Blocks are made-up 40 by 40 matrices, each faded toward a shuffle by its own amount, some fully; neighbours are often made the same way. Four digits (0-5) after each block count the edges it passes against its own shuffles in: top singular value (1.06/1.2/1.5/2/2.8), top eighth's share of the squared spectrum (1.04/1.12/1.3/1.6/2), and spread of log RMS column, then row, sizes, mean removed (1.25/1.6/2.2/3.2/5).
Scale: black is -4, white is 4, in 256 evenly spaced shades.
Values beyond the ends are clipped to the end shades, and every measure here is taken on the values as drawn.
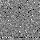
2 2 0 1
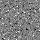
0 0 0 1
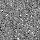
0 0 0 0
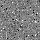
0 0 0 0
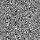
1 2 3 0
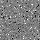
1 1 0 0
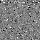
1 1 0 1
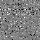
2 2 0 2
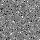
0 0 0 0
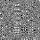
3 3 1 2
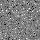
1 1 0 0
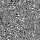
0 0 0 0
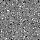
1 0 0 0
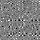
4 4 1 2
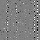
4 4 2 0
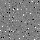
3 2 0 0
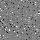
1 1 0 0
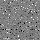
2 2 0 0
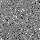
1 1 0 0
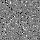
1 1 0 0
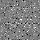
2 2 0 1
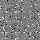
3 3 1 1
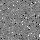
0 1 0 0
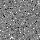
0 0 0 0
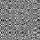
4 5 3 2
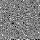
3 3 0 1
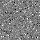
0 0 0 0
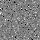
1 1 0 0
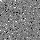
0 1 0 0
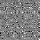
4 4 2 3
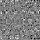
3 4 1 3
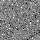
1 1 0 0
